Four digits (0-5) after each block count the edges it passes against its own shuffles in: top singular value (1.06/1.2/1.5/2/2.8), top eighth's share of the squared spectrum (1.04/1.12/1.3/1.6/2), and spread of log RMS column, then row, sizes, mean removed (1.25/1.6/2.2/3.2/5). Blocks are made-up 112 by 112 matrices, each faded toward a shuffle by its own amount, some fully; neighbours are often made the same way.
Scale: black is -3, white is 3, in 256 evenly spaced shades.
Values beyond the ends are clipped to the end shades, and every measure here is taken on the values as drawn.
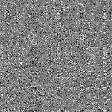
4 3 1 1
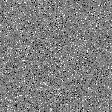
3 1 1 0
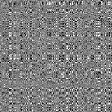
5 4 4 4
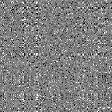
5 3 2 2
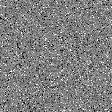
3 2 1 0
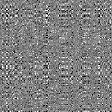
5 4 3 3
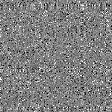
4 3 2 2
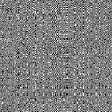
5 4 4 3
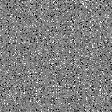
4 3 2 2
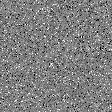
2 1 0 0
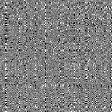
5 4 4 3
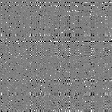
5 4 3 3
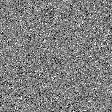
0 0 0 0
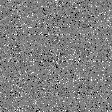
1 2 1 2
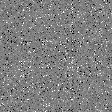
1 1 1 1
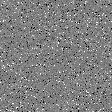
0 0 0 0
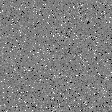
1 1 0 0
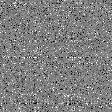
4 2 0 2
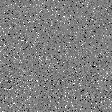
3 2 0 1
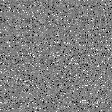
4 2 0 2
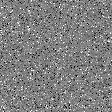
2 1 0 0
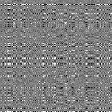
5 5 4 4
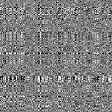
5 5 3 4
